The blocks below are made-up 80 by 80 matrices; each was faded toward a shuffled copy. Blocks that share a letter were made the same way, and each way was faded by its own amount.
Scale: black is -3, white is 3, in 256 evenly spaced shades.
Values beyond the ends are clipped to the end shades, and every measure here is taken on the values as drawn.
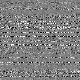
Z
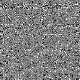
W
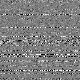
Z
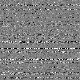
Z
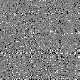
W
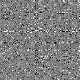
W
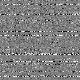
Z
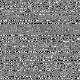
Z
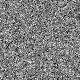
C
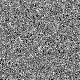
C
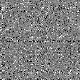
W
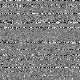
Z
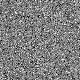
C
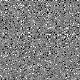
W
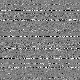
Z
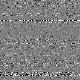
Z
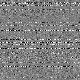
Z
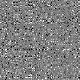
W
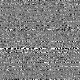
Z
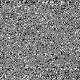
W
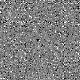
W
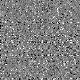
W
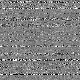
Z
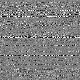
Z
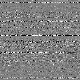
Z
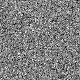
C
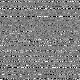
Z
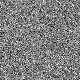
C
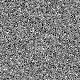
C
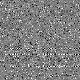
W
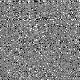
W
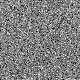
C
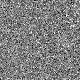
C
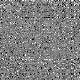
W
